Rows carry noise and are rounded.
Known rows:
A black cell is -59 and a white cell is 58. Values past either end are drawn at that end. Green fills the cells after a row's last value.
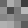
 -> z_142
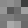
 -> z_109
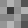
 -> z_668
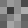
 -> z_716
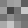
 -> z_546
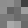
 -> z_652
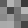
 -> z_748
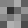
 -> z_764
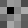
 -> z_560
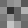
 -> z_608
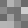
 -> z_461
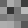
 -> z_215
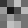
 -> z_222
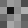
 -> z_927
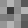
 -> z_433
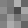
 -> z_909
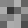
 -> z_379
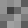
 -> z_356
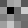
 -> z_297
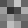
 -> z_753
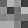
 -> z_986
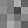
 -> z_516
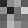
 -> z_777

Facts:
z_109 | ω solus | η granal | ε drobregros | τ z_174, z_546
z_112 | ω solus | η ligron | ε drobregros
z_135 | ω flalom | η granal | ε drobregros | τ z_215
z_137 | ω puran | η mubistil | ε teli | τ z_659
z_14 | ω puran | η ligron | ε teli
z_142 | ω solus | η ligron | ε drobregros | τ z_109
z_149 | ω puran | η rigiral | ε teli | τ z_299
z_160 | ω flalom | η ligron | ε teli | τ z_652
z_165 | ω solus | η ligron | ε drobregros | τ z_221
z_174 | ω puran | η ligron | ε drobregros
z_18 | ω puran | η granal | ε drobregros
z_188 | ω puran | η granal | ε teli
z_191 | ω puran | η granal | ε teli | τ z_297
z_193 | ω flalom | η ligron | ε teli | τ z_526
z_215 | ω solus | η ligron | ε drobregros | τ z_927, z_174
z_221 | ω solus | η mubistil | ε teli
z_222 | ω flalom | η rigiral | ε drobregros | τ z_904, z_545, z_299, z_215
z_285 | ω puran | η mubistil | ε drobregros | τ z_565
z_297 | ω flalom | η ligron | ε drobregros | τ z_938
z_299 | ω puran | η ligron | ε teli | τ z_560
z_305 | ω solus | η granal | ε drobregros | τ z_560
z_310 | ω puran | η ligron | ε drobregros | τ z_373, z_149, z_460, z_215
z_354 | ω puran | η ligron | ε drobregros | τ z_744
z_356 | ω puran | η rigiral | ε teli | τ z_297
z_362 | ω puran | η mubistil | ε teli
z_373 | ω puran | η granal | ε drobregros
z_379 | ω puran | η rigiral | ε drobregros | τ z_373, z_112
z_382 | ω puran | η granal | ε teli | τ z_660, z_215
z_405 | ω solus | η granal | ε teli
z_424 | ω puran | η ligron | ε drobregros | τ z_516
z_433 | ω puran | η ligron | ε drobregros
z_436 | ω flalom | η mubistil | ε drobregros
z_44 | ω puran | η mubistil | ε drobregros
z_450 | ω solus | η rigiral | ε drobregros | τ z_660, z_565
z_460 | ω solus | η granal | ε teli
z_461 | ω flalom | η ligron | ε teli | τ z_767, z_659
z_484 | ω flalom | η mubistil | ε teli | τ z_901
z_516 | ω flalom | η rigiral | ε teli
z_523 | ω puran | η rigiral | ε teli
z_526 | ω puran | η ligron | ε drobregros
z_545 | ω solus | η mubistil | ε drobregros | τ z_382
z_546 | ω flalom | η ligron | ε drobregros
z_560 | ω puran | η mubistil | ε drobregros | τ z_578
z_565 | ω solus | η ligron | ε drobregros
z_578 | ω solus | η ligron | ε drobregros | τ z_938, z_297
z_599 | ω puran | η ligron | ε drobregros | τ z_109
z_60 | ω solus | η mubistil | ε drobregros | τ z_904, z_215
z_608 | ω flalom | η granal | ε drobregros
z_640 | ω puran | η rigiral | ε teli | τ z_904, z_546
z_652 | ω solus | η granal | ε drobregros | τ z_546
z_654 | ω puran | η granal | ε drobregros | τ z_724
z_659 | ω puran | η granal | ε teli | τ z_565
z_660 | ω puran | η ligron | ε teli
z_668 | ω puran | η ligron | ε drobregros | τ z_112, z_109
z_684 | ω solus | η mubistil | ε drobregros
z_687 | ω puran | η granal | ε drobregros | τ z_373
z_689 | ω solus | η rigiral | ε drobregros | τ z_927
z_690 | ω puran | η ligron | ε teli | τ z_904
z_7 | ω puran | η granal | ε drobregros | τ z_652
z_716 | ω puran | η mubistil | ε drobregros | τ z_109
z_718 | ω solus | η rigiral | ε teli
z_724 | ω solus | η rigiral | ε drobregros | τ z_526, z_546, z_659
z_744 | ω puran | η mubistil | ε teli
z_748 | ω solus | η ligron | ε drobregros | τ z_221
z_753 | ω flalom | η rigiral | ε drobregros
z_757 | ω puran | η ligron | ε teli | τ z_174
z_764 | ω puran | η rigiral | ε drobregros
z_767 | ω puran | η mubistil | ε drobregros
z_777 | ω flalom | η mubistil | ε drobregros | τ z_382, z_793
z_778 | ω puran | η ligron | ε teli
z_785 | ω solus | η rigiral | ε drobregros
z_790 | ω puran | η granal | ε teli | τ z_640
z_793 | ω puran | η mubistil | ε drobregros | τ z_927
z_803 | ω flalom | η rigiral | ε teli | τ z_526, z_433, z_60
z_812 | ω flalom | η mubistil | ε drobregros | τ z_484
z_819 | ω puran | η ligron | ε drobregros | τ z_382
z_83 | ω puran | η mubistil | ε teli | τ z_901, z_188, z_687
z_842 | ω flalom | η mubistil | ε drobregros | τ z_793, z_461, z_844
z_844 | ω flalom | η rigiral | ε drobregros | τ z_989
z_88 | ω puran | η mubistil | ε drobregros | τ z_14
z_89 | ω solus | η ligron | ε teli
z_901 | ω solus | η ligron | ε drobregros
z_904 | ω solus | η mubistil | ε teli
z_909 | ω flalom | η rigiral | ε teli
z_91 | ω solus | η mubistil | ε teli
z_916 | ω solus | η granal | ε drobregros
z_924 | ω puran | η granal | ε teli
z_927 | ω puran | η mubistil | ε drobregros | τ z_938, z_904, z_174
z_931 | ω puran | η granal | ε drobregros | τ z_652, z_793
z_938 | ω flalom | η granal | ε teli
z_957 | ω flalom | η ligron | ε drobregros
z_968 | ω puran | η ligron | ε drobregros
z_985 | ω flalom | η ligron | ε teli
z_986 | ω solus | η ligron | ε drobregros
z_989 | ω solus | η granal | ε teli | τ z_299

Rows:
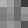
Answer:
z_405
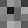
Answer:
z_305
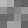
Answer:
z_659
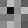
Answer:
z_819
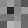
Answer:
z_931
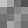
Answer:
z_790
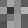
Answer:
z_767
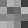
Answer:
z_901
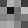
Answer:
z_578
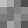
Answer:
z_924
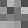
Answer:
z_565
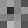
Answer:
z_18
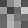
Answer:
z_812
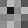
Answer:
z_310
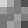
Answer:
z_188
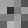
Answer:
z_687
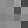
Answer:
z_718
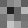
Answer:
z_135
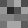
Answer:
z_689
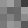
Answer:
z_989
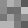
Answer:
z_985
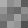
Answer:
z_523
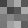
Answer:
z_450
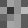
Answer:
z_285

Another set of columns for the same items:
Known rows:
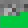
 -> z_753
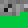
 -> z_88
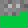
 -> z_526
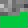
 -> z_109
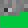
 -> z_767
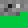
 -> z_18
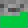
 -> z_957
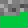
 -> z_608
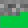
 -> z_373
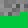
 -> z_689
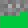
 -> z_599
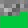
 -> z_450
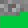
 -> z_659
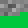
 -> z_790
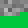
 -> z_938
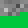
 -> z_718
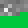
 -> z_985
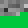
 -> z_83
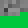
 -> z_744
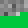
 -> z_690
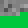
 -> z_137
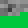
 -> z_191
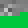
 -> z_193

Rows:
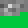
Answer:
z_546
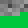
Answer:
z_640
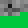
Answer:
z_764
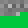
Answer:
z_174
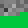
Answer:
z_436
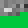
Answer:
z_724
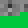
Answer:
z_379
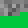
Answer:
z_785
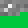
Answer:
z_215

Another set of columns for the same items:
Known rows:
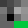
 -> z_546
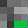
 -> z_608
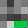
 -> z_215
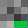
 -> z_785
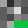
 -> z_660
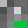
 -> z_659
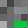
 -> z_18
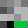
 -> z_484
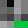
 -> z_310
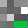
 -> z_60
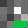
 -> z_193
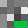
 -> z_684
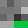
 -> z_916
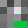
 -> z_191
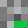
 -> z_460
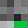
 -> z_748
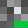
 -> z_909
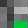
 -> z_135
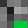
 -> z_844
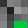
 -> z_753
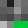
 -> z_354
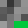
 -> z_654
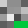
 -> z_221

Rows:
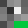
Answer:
z_803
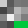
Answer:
z_137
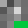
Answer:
z_382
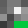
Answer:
z_938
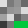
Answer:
z_904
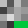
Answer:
z_83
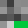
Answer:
z_142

